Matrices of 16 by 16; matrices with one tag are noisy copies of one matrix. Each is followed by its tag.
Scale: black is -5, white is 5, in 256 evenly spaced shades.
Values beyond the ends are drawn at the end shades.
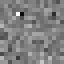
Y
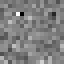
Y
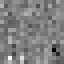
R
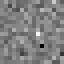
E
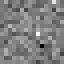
E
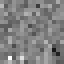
R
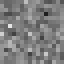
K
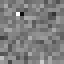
Y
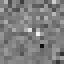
E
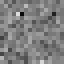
Y
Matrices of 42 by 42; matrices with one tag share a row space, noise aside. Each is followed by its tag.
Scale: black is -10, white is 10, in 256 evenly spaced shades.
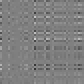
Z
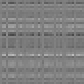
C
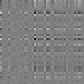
Z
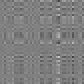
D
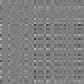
Z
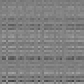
C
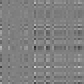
Z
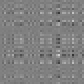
D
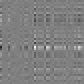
Z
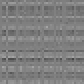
C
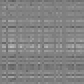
C
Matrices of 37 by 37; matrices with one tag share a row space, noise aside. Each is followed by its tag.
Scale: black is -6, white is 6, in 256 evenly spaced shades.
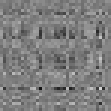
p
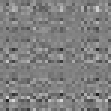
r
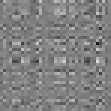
p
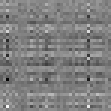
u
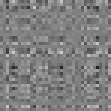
r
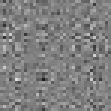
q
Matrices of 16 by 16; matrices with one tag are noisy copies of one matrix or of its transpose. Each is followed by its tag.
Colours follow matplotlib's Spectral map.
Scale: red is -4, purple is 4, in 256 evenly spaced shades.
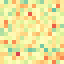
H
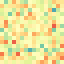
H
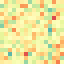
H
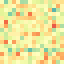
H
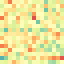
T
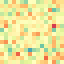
H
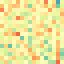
T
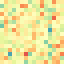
H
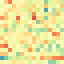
T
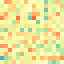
T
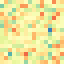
H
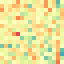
T
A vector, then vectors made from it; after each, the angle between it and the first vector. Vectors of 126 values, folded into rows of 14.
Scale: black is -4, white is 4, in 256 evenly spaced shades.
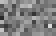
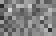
partly aligned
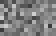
nearly opposite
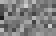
nearly parallel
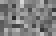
orthogonal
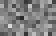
orthogonal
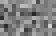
nearly parallel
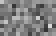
partly aligned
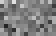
partly aligned
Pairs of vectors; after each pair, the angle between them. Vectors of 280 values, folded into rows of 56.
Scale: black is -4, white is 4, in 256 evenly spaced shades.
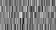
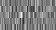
nearly parallel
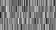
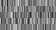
orthogonal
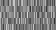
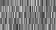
partly aligned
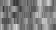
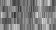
nearly parallel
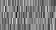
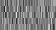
nearly opposite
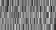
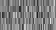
orthogonal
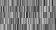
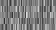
nearly opposite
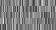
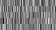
nearly opposite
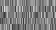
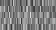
orthogonal
